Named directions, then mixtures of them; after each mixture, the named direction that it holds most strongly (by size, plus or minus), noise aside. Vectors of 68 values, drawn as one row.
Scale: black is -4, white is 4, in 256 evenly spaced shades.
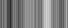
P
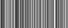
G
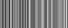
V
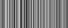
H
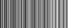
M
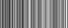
V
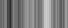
P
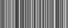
G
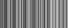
M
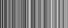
M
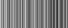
M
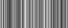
M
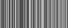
V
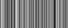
G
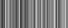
G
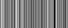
G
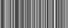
G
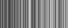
M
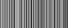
G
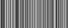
G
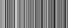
G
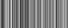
G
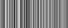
H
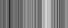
P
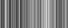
P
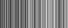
M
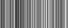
G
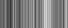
P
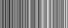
V
